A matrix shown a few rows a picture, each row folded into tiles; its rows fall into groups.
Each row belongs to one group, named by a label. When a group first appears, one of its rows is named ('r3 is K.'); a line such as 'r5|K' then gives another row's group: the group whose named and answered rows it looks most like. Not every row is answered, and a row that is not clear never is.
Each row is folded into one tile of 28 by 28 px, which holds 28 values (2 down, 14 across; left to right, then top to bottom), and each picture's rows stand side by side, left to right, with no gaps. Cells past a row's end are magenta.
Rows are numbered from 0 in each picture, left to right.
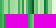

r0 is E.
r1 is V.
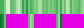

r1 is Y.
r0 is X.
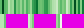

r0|Y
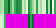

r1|E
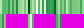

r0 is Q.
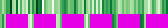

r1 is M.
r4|X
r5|X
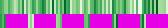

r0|E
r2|M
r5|Q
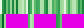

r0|Q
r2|X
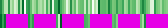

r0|E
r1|E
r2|Y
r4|V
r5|Y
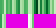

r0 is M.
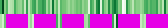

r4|Y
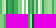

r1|Y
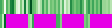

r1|Y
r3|Q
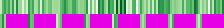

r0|Q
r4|M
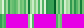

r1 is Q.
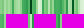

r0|X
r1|Y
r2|V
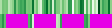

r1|V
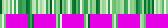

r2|V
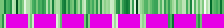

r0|V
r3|Q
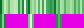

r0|E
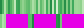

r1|E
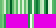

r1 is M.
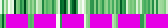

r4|M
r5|Q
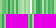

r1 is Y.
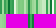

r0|M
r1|E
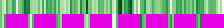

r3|Y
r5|X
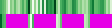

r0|X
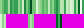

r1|Y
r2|E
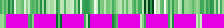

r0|M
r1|Q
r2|E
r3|Y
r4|X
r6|Y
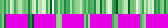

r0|Y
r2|M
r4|V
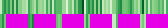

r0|Q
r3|Q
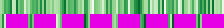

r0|V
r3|X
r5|E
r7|Q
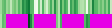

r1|X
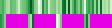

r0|X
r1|Y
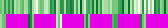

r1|X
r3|Q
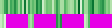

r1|M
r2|E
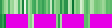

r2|V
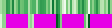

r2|X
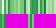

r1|Q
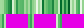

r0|V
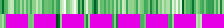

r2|X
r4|Y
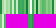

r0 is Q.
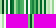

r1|Q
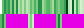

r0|Q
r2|V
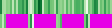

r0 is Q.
